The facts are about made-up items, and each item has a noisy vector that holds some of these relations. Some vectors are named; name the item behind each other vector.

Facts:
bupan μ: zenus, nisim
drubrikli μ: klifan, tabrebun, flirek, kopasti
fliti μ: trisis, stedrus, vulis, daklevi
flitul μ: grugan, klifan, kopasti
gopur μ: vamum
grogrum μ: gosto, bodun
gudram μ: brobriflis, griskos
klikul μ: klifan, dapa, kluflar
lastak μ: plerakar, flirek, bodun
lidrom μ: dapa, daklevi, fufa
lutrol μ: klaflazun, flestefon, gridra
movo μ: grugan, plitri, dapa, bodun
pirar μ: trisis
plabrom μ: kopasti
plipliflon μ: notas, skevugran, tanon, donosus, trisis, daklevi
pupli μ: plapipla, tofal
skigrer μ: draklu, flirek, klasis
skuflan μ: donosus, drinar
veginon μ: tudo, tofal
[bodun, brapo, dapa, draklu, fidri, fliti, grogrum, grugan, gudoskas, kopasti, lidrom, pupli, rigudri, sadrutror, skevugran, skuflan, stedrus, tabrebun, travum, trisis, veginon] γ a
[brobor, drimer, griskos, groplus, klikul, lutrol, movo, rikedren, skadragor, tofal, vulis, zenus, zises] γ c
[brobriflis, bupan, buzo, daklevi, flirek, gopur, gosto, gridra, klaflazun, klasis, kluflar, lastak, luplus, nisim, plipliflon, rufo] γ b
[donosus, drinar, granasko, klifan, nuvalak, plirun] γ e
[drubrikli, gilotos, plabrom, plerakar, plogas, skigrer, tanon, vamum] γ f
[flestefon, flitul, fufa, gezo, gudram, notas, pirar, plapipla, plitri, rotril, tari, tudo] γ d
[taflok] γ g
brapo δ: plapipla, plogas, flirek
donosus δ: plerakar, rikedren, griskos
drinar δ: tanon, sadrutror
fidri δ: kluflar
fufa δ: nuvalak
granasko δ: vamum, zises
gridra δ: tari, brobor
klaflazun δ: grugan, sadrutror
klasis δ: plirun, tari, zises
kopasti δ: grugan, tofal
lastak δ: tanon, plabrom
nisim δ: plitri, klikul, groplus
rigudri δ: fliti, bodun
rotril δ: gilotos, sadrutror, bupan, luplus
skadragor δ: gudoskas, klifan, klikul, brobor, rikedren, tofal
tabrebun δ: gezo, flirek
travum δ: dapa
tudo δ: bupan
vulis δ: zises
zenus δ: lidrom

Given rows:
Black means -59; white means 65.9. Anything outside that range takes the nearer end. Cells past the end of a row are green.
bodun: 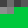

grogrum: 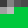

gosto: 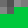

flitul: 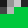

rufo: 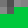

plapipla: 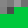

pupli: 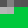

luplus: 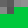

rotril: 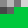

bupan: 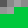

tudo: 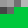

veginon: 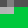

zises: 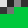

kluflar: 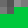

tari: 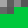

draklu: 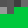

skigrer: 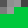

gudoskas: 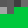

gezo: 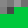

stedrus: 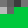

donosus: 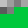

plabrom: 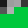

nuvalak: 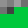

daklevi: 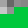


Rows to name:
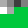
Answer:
trisis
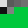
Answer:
granasko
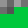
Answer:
brobor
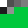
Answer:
vulis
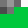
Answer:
klaflazun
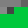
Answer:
taflok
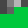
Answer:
klifan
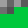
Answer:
plirun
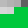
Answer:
pirar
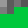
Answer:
vamum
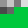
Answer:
drinar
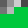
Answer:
movo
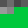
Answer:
dapa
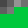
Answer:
flirek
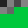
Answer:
grugan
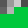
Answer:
klikul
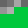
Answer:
gopur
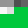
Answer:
fliti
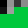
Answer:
kopasti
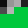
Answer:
drubrikli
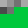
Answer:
fufa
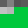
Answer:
skuflan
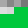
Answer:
plipliflon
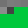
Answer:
gilotos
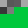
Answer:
gridra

